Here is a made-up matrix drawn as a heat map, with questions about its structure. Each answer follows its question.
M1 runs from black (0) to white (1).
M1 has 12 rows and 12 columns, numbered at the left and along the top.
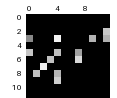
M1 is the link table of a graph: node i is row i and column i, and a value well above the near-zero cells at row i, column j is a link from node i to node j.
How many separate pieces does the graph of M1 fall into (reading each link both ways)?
2
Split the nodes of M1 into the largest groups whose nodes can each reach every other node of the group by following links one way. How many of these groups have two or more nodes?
0
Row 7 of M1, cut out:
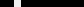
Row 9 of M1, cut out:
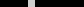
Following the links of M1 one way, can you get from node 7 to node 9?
no
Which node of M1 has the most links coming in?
node 4
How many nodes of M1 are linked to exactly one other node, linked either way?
1
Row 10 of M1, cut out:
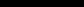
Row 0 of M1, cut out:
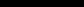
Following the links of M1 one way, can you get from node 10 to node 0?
no
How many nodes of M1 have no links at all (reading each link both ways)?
1
